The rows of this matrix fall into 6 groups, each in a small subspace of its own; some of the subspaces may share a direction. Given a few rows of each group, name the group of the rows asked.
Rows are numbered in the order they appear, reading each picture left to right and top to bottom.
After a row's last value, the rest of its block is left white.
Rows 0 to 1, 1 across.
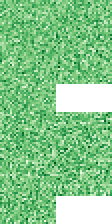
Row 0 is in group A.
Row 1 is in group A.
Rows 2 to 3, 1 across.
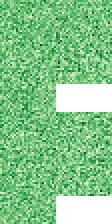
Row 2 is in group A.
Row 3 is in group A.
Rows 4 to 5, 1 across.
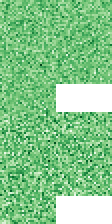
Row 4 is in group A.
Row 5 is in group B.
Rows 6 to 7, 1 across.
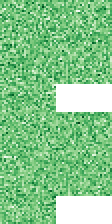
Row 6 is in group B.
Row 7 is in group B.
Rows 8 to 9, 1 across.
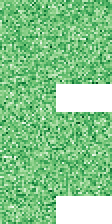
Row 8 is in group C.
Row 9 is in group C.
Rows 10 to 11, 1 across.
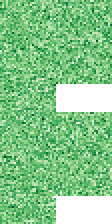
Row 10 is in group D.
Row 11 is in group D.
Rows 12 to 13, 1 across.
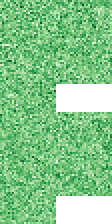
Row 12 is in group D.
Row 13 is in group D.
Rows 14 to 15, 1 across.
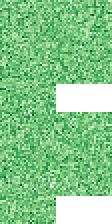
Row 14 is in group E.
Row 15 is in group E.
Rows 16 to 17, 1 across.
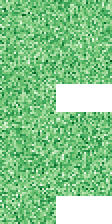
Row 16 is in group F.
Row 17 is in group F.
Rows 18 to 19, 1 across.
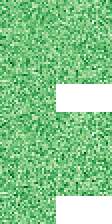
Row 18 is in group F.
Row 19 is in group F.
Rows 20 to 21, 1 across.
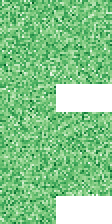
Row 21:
C
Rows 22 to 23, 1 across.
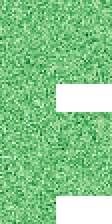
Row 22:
F
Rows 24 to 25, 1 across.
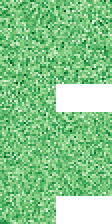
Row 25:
B
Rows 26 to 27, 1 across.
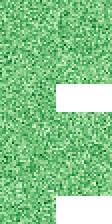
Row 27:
D
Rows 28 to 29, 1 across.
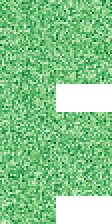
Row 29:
B
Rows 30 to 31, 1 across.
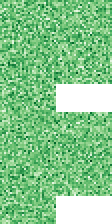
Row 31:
B
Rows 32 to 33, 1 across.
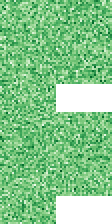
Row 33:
F
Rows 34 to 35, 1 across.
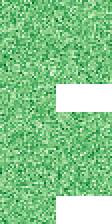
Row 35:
A
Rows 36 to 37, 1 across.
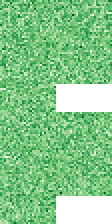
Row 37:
B
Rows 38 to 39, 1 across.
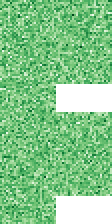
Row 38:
E
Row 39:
B
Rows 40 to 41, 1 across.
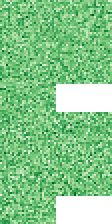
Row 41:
B
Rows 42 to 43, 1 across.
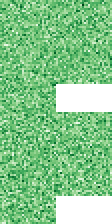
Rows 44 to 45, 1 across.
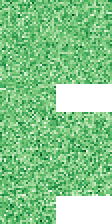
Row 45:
C
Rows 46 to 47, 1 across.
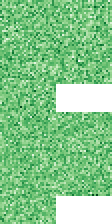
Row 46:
E
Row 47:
C
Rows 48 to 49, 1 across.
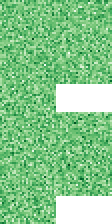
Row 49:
B
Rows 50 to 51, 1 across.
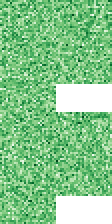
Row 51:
D
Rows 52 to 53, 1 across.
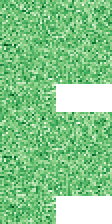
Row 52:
B
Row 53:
C
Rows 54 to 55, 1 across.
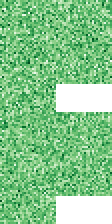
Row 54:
F
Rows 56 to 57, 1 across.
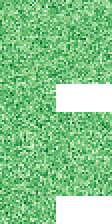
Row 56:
C
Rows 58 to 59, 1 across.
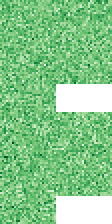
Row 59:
D
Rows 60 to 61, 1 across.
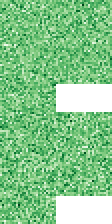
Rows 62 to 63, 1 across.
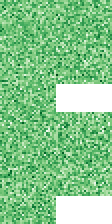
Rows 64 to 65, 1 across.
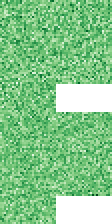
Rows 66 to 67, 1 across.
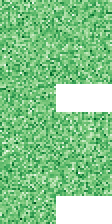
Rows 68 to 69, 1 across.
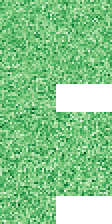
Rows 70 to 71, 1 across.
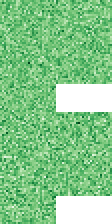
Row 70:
A
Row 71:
B
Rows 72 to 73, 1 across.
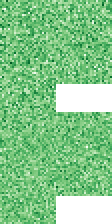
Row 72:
F
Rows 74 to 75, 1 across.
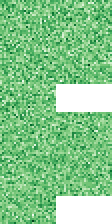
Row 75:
D
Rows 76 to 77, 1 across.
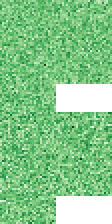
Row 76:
B
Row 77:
E
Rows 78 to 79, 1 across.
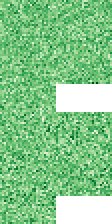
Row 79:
D
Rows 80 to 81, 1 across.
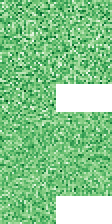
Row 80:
F
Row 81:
F
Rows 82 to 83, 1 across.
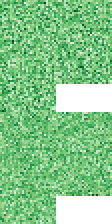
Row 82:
B
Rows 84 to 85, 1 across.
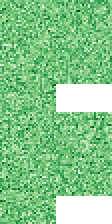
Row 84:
B
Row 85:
E
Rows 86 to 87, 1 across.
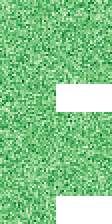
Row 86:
B
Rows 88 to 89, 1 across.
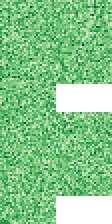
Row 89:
B
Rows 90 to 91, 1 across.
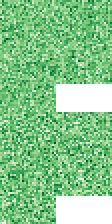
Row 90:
E
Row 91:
B
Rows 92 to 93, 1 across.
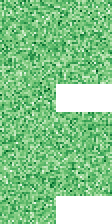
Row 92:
D
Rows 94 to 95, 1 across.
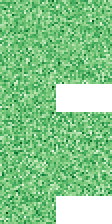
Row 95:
A
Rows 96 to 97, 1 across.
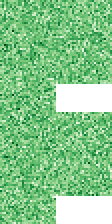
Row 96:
D
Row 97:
C
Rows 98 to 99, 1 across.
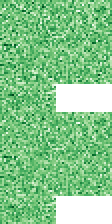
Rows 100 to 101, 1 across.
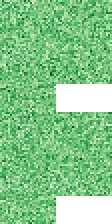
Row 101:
E
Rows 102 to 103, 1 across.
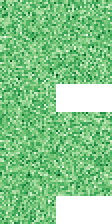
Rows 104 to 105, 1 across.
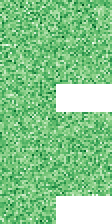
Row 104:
D
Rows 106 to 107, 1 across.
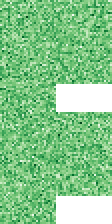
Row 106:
E
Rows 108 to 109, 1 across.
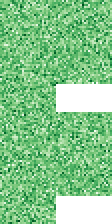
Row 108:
C
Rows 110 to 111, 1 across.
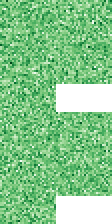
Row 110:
F
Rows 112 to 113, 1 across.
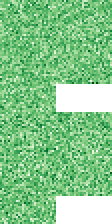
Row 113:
F
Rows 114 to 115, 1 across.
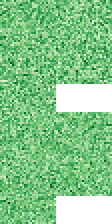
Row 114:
F
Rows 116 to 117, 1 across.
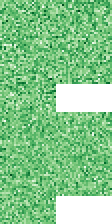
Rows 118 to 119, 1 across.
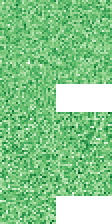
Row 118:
A
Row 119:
E
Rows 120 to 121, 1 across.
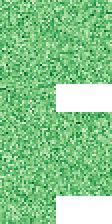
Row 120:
E
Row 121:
D
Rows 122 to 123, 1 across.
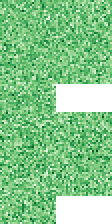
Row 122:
D
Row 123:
F
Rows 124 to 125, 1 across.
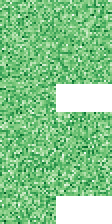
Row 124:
E
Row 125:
F
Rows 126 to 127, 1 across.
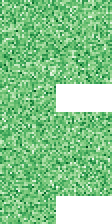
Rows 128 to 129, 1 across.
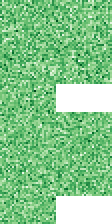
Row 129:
A
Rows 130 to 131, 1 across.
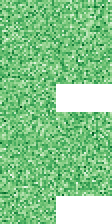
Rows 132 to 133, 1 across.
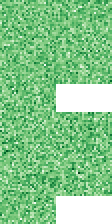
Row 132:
B
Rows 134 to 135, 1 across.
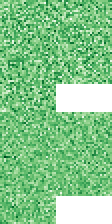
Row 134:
B
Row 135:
B
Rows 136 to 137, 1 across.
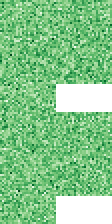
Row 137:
F
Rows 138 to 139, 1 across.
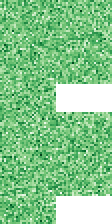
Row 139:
C
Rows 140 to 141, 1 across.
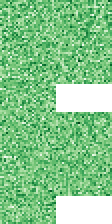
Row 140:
E
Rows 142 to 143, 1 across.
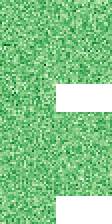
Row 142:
B
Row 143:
B
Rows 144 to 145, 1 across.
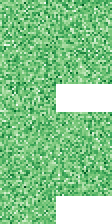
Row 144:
B
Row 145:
A
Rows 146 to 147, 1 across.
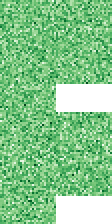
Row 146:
A
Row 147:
D
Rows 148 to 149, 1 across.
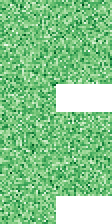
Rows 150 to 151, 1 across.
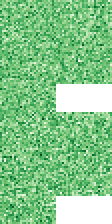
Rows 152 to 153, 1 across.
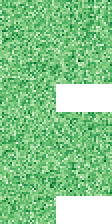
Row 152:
E
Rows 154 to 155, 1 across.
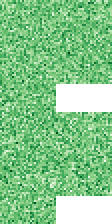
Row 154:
B
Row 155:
E
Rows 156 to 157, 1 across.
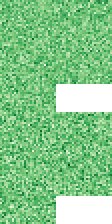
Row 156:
B
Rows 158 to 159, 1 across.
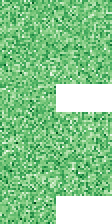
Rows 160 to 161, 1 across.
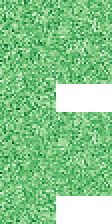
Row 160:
D
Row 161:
D
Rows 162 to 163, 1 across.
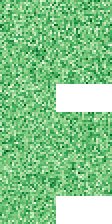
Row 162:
A
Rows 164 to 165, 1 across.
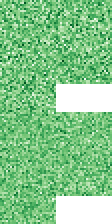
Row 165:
A
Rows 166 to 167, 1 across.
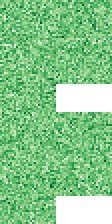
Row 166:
D
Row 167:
E
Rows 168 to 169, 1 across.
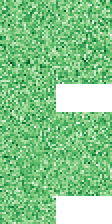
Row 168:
A
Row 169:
C
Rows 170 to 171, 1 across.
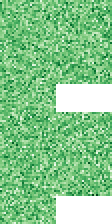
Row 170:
D
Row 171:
C
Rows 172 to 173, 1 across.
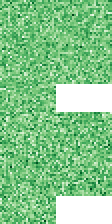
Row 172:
E
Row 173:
A
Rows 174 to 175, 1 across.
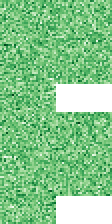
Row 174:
D
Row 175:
C
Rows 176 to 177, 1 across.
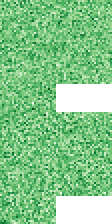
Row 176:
D
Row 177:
B
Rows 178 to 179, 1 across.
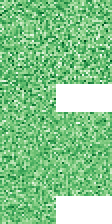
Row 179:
B
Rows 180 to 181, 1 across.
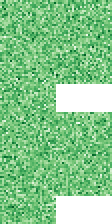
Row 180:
F
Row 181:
B
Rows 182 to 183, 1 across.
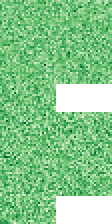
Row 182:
B
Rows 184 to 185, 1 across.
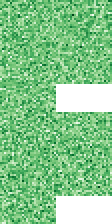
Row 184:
E
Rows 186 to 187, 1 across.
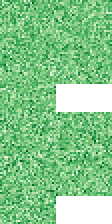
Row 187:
D
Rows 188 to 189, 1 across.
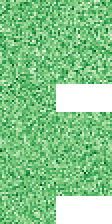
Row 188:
A
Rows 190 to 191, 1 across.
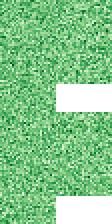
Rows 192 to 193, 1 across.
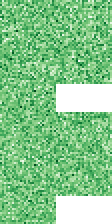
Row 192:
E
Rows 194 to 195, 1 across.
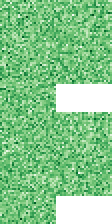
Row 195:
E
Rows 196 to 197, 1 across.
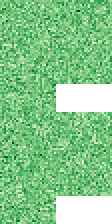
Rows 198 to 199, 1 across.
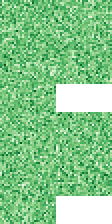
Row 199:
A
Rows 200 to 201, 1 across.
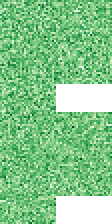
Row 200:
B
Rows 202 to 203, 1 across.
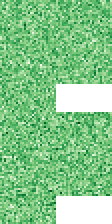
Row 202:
A
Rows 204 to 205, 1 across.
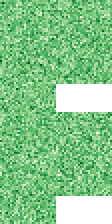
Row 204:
A
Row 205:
A
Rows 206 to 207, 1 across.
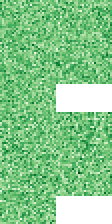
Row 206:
D
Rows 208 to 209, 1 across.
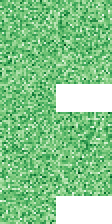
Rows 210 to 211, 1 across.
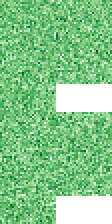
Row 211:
C
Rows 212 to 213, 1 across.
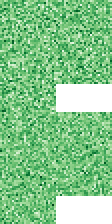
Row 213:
F
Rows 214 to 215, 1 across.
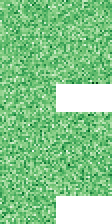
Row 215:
B
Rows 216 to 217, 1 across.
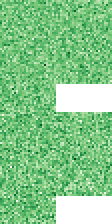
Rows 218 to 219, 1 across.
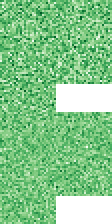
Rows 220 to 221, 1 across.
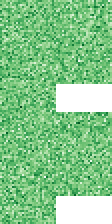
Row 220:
E
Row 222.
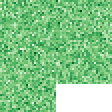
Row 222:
D
